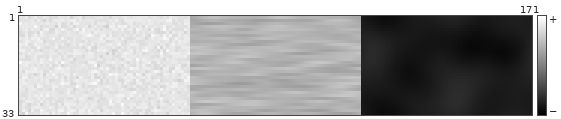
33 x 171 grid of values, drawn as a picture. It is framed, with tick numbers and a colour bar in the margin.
It is made of 1 by 3 panels. Panel 1,1: very high, fine-grained, faint in contrast. Panel 1,2: high, streaked across, faint in contrast. Panel 1,3: very low, smooth, faint in contrast.
